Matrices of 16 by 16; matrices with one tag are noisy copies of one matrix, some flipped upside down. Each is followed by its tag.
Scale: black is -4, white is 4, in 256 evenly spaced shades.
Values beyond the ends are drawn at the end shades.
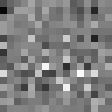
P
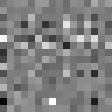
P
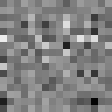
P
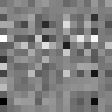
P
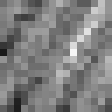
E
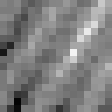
E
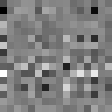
P
